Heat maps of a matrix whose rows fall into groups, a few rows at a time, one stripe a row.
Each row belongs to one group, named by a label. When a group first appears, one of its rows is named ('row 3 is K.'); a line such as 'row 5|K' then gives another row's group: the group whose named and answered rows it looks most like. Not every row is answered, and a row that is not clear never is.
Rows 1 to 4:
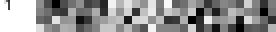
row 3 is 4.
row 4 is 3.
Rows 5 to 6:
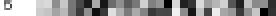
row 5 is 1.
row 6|1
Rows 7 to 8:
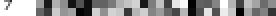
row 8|4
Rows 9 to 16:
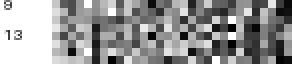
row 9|3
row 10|3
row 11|1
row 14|3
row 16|1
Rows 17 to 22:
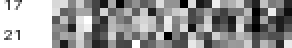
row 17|1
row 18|3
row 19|3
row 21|1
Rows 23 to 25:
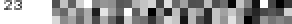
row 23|3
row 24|1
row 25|1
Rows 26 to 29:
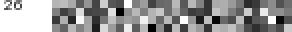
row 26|1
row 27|4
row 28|3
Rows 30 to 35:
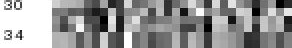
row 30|1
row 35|1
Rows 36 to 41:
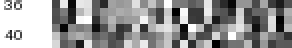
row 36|3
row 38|3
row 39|4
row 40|1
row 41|3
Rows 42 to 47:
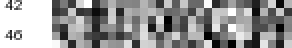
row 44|1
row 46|4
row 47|3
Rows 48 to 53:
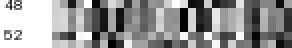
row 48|3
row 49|1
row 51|1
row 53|1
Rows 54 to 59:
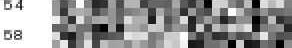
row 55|1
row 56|3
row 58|3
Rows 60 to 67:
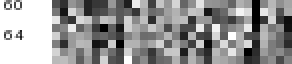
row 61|4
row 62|3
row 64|1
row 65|4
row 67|1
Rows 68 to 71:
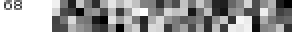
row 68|3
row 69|3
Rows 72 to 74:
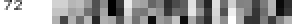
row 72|1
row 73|1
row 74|1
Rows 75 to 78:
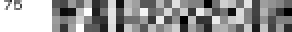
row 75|4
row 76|3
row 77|1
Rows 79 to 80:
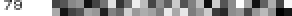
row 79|4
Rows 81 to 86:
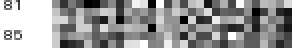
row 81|4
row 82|3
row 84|3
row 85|1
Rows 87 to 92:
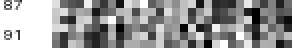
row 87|3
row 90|1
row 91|4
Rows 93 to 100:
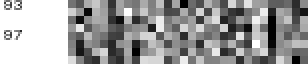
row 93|1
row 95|4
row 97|4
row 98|4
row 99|4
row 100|3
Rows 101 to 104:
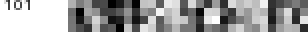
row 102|4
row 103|4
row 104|4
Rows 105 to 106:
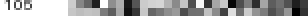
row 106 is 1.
